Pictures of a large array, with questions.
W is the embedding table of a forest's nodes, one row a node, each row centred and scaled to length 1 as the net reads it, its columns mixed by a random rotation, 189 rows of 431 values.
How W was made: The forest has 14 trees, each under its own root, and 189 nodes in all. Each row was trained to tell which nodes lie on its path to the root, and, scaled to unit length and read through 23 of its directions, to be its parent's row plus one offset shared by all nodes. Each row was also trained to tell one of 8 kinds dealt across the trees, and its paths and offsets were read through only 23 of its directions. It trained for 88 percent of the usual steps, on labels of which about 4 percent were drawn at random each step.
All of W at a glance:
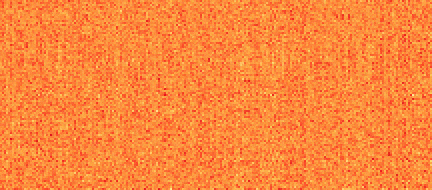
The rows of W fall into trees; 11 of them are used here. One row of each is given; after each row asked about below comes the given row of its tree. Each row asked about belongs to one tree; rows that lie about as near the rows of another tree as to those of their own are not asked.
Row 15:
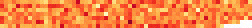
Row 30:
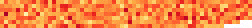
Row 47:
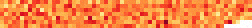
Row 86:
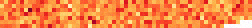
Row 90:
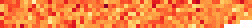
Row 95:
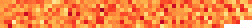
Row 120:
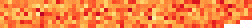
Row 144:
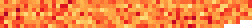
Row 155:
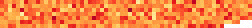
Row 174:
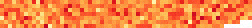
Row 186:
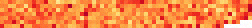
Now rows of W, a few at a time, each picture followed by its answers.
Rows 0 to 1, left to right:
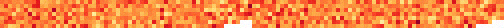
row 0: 155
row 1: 95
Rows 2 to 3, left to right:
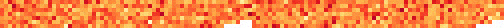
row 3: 95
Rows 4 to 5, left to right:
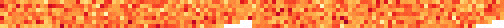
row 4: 15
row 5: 86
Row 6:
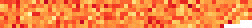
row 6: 47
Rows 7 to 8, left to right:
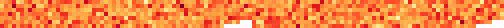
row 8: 186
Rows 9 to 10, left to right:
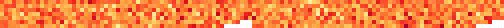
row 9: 144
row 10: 144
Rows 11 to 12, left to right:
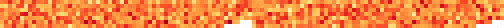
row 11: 47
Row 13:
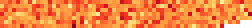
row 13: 155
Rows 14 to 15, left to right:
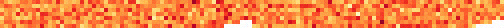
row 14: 120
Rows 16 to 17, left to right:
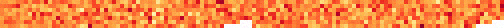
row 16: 47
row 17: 120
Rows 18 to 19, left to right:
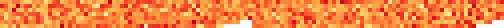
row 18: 15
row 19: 144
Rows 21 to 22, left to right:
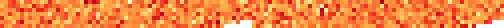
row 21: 144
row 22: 155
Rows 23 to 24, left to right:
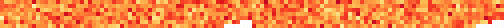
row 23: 174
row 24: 86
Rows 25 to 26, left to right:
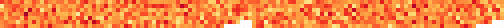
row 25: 90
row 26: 95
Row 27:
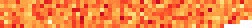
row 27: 186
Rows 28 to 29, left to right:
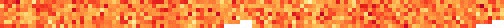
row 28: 144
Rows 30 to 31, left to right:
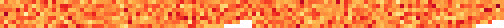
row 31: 120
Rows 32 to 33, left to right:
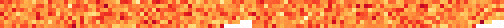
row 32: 155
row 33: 47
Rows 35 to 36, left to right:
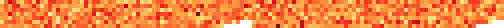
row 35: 15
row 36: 95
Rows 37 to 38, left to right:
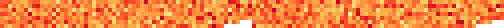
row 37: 155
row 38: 186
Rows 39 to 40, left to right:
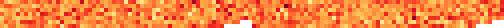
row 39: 120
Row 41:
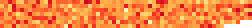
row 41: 155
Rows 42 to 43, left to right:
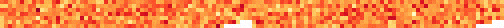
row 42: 174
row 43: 47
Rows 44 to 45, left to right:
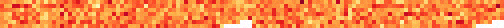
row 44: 95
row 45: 120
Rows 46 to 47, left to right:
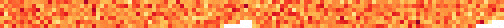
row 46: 120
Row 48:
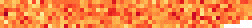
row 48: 174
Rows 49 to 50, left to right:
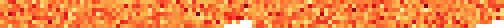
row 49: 15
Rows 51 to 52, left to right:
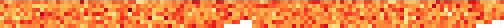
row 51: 120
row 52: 95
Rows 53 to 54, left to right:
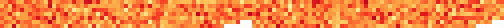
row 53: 155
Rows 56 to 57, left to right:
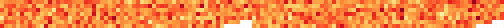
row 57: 174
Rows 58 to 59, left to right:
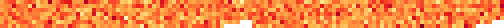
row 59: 120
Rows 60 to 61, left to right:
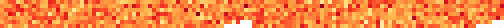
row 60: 15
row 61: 90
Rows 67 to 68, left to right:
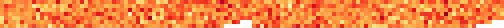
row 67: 174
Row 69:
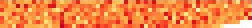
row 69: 30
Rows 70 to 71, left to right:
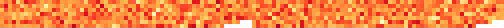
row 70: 15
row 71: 95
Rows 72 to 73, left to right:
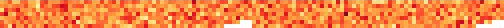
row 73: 47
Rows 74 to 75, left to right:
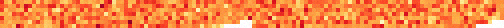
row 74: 30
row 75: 95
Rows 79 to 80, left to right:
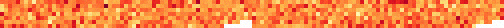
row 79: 90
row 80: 144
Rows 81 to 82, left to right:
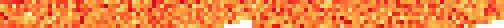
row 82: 86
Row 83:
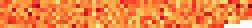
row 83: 155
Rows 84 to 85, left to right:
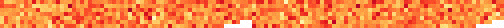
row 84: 174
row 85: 90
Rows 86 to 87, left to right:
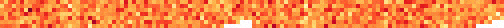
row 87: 120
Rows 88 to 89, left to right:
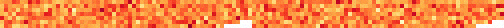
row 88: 15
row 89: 155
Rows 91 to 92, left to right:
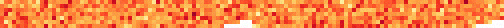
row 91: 186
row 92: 47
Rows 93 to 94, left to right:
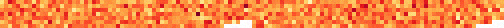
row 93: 15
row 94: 95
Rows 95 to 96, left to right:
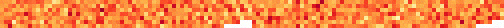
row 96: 186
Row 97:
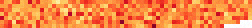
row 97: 144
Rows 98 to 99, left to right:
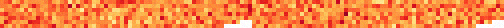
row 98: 90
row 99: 47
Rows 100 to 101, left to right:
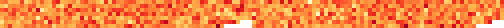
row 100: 174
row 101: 144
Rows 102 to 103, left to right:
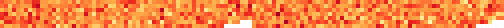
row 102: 155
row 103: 90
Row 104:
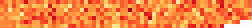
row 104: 155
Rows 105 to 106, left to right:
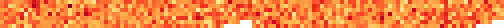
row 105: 30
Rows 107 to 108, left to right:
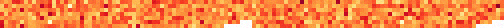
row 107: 86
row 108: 120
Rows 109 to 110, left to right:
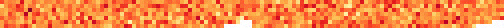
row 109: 90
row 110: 90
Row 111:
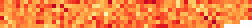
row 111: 144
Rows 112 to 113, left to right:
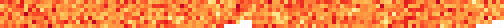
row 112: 90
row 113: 144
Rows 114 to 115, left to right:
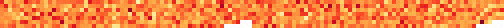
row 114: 155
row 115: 47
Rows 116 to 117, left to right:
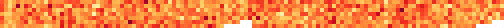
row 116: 155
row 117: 174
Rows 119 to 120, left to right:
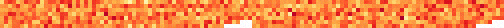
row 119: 47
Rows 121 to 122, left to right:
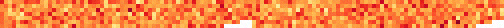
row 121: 155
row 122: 15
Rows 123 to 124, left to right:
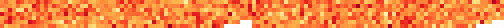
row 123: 120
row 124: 15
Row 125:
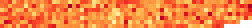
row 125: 90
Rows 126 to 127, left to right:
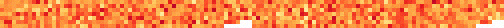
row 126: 47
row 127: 174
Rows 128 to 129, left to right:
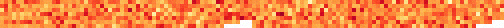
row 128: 15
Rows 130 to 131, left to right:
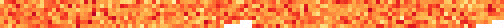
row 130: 47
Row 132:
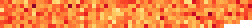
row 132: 90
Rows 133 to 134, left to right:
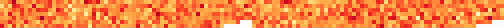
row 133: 86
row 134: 30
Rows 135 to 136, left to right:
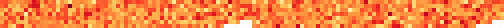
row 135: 30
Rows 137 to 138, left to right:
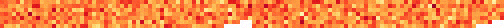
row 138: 95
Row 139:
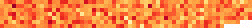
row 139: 95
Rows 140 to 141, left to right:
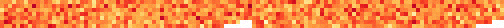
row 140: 90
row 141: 95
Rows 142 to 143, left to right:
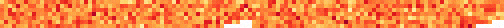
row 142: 47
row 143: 120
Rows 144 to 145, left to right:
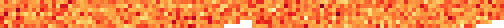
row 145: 47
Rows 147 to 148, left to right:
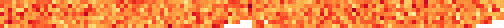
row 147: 120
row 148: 95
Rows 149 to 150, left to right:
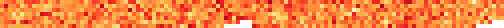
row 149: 15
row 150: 144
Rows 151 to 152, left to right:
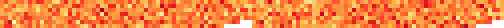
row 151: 95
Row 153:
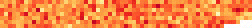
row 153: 120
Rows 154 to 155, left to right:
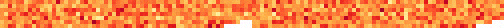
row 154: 120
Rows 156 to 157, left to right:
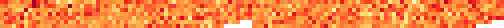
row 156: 30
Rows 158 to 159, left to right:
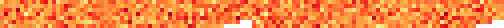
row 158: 30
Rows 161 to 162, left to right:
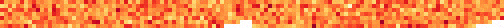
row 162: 15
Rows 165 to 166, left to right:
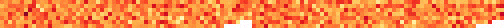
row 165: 90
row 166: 155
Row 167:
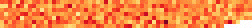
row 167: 47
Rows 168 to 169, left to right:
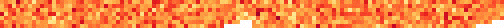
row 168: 120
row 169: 174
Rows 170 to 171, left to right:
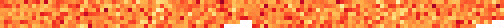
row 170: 47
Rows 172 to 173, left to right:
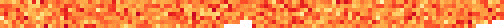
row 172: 174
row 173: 144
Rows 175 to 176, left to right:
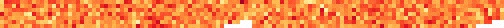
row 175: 15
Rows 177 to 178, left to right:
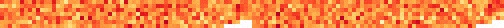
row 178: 90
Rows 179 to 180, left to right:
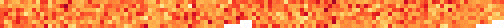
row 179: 186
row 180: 95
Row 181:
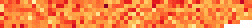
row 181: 90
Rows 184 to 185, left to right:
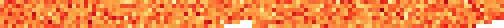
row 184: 47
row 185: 155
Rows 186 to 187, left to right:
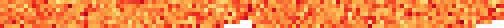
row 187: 186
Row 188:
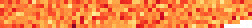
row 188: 155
